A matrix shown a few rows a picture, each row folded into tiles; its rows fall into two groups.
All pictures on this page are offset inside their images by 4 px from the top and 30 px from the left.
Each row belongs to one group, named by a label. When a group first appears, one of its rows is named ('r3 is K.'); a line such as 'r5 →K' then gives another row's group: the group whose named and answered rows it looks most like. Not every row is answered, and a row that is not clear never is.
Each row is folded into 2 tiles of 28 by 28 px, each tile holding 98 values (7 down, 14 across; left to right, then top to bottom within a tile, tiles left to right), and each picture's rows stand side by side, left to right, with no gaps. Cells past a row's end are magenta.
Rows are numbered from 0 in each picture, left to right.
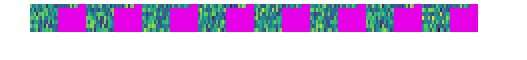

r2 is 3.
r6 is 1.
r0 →1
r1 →1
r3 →1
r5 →3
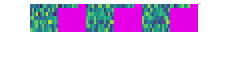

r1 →1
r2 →1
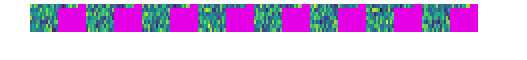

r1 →1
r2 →1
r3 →3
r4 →1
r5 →1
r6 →3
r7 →1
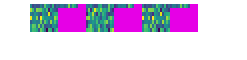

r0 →3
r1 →3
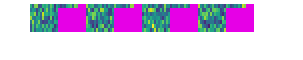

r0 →1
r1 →1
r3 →1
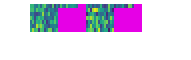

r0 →3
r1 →3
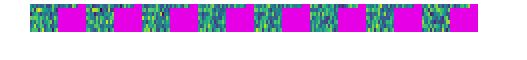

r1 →3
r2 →3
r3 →3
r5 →1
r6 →3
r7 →1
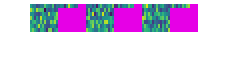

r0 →3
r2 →1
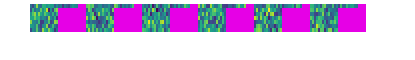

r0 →1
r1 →1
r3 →1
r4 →3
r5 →3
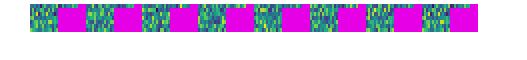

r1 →1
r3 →1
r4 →3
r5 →1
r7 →3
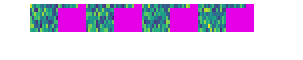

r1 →1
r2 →1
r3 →3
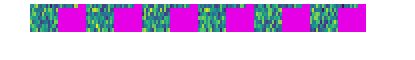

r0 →1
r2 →3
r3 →3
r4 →1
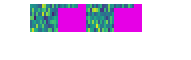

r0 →3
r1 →3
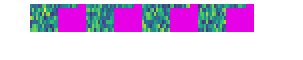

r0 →3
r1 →3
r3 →1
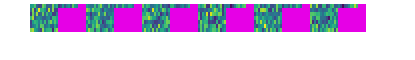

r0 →3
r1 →3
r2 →1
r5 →1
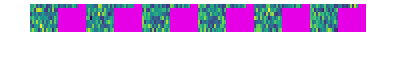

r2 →1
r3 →1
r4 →3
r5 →1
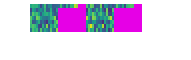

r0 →1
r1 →1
